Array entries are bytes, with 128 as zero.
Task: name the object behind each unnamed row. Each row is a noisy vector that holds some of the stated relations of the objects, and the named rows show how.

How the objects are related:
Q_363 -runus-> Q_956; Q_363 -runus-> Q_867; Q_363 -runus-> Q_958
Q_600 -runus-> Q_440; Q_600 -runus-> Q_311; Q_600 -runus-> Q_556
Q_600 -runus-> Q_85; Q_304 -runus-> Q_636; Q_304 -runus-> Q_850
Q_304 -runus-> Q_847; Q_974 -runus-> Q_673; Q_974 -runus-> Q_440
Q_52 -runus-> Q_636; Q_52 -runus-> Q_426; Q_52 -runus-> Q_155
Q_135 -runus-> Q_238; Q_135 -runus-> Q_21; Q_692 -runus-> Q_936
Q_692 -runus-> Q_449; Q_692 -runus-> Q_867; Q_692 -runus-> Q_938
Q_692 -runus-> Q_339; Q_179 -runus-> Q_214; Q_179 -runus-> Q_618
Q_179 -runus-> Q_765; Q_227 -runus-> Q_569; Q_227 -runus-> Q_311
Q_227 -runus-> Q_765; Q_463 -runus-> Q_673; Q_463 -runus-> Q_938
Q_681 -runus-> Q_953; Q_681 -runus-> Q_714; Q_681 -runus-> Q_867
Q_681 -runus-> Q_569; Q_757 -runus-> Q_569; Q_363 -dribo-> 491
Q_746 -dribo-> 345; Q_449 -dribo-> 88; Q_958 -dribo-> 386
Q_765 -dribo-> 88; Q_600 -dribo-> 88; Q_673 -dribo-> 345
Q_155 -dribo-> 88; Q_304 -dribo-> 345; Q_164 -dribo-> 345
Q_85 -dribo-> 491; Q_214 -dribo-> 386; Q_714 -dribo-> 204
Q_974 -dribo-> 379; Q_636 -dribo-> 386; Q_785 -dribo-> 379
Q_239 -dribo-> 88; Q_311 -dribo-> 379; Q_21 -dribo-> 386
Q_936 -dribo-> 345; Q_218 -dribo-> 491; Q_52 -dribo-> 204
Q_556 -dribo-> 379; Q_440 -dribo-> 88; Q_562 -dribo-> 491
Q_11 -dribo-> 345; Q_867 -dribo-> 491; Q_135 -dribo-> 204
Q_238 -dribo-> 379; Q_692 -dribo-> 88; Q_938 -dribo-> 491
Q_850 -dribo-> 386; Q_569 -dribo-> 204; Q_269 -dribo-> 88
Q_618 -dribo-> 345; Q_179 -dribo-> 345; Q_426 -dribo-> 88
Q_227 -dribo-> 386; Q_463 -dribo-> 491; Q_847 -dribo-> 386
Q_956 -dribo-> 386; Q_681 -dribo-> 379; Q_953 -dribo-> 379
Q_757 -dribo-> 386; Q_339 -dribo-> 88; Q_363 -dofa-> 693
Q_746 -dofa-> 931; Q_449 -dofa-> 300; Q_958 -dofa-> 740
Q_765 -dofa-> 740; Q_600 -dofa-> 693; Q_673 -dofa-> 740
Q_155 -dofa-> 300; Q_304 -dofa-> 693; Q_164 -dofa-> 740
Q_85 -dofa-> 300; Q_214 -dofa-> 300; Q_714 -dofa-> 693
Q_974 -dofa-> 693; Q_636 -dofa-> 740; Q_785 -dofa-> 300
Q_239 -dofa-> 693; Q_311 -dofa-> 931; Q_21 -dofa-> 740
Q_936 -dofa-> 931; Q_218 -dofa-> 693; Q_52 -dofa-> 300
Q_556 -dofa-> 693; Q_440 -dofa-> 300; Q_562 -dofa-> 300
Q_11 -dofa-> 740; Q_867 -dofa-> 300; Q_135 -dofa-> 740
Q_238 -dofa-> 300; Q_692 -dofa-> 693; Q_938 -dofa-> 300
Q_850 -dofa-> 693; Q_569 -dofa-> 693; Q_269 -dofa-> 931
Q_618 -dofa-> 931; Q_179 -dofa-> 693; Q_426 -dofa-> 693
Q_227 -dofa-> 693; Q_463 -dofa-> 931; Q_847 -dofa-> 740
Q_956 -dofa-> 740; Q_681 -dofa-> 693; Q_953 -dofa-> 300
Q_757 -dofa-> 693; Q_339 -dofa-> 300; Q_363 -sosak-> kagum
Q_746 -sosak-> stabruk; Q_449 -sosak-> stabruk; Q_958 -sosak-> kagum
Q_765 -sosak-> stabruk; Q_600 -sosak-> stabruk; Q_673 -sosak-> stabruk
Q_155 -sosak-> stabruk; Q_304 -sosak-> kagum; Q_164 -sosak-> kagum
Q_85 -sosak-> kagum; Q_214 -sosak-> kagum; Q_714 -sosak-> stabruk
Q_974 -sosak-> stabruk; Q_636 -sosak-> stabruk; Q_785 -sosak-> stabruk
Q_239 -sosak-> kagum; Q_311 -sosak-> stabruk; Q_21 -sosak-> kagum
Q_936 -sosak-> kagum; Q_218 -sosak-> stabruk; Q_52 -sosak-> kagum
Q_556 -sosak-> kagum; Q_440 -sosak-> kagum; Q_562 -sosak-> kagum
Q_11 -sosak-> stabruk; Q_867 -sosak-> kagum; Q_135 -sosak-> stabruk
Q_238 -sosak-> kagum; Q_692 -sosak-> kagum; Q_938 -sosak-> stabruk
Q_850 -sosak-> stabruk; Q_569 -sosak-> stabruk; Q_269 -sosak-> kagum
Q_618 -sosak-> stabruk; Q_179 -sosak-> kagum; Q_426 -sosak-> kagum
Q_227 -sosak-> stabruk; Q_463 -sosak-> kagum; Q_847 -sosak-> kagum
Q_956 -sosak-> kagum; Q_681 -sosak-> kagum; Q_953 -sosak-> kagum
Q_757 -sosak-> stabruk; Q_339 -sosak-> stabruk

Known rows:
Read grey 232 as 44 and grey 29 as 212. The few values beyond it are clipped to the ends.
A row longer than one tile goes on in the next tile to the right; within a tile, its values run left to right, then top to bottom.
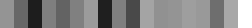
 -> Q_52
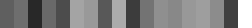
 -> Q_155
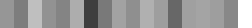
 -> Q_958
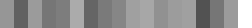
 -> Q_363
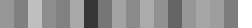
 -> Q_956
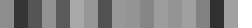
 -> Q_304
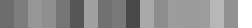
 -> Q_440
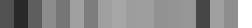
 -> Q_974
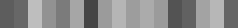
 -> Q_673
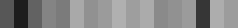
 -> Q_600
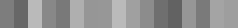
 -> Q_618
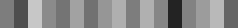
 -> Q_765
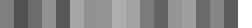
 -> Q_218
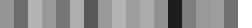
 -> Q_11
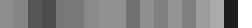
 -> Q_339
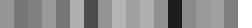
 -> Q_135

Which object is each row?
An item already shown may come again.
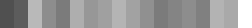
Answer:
Q_311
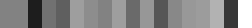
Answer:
Q_785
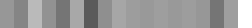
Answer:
Q_936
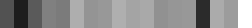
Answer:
Q_600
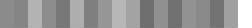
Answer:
Q_746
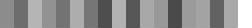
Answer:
Q_847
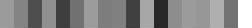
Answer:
Q_238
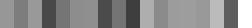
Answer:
Q_953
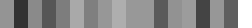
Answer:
Q_757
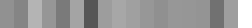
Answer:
Q_936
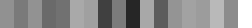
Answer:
Q_214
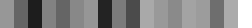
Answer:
Q_52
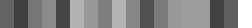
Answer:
Q_850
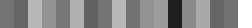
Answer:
Q_636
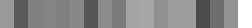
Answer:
Q_692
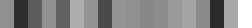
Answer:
Q_304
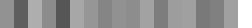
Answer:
Q_239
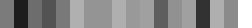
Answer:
Q_227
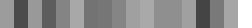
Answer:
Q_681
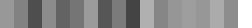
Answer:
Q_562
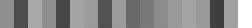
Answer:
Q_426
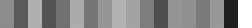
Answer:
Q_714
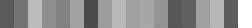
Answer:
Q_673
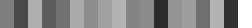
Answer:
Q_569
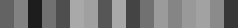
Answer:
Q_155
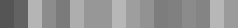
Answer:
Q_311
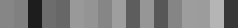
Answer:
Q_785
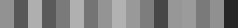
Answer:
Q_714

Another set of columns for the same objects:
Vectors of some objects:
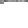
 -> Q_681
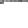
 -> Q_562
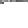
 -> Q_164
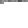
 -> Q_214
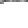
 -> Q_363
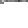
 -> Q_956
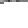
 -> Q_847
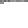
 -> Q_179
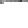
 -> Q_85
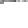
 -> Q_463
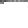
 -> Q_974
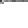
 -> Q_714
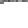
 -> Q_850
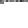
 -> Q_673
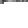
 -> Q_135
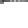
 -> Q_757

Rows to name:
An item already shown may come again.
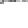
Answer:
Q_269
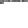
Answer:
Q_155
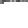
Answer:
Q_11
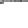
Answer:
Q_562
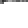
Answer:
Q_135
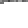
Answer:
Q_850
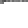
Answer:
Q_218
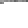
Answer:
Q_239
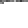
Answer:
Q_765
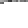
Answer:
Q_426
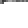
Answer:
Q_135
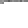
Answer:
Q_556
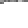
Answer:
Q_304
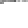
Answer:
Q_463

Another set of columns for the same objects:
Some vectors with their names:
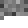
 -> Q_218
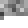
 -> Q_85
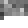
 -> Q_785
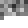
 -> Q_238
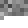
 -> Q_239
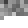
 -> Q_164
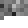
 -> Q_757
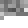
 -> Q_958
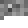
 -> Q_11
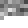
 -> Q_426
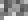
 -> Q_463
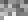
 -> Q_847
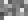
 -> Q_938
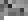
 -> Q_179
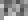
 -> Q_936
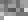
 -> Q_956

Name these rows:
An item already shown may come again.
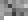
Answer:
Q_556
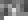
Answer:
Q_746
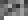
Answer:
Q_135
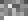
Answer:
Q_636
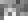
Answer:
Q_52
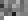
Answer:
Q_714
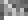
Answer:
Q_155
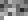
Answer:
Q_304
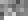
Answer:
Q_562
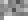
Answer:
Q_867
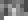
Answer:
Q_746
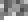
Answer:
Q_463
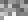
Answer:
Q_847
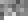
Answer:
Q_562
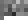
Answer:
Q_600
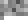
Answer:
Q_867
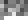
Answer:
Q_269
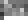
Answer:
Q_785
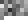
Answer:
Q_673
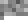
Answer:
Q_953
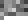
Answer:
Q_850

